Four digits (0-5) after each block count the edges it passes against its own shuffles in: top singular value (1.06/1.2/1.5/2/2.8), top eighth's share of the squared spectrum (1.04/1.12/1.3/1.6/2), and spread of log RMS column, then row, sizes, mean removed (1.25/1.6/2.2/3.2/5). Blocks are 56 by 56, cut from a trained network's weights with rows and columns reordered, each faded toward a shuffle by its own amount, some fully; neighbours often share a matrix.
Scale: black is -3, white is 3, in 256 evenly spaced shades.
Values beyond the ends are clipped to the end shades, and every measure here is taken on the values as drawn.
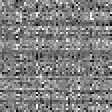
3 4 3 1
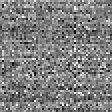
3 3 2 1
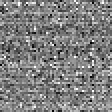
3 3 2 1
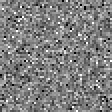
0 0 0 0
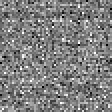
2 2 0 0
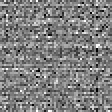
3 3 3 1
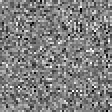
3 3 2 2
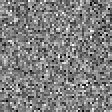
0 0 0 0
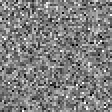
0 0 0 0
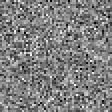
0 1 0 0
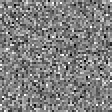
0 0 0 0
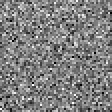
1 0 0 0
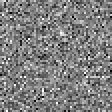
1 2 1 0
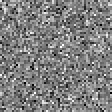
0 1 0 0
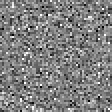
2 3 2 0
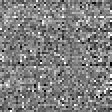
2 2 2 1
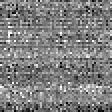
4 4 3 2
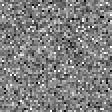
0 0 0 0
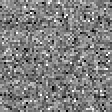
1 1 0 0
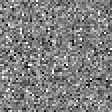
0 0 0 0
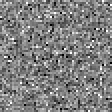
0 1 0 0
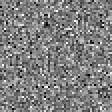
2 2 0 1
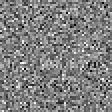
3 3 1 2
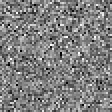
2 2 0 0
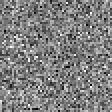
2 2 0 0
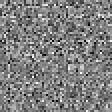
3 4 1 2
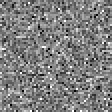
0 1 0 0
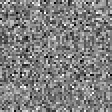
3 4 0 3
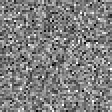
1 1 0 0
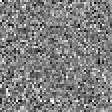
2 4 2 2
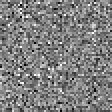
2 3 2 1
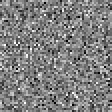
1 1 0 0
